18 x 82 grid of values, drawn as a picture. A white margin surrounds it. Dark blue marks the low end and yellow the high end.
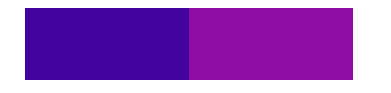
It is made of 1 by 2 panels. Panel 1,1: very low, flat. Panel 1,2: low, flat.
